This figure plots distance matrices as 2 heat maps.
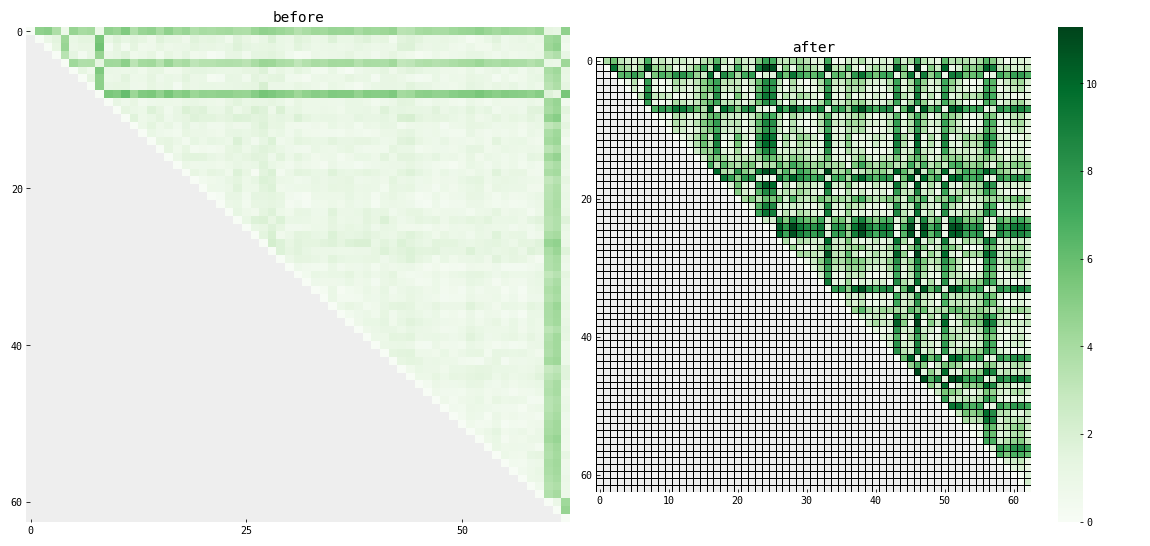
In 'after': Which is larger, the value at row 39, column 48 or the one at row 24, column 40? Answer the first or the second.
the second
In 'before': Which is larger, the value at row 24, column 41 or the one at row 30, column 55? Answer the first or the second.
the first
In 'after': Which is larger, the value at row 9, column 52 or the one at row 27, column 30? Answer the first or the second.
the first
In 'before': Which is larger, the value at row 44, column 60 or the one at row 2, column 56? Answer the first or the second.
the first
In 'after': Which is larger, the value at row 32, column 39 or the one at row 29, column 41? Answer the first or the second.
the second
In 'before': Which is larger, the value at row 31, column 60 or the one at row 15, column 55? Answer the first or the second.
the first
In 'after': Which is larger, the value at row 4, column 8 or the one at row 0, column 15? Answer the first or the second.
the second
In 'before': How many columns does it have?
63
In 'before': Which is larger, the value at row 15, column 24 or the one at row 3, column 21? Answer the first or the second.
the first
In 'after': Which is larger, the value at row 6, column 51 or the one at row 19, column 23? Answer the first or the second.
the second
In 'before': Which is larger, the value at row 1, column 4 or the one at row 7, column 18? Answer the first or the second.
the first
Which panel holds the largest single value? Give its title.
after
